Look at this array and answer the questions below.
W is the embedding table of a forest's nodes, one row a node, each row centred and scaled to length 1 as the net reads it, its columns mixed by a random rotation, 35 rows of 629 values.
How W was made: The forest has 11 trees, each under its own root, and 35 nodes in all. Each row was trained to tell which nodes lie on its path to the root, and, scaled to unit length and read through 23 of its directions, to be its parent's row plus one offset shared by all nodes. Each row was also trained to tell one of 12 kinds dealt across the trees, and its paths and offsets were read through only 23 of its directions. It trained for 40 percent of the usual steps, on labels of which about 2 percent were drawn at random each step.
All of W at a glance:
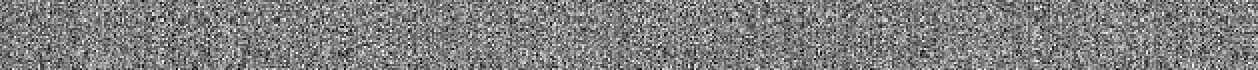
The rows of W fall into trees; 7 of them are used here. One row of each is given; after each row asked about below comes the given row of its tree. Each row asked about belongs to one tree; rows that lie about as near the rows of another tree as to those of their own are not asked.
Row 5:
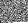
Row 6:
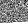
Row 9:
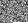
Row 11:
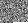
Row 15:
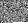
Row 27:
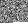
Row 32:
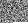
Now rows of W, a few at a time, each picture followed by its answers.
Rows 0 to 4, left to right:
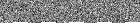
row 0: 15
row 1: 11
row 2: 5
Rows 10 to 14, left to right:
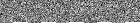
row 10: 9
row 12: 32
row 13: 27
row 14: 15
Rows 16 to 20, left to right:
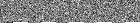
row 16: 11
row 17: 9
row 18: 6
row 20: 9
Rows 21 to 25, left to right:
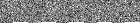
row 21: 27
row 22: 32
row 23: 6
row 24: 9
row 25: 27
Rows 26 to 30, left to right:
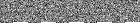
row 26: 27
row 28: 11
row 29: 5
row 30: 9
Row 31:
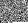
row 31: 5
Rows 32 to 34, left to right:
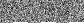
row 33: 5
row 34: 32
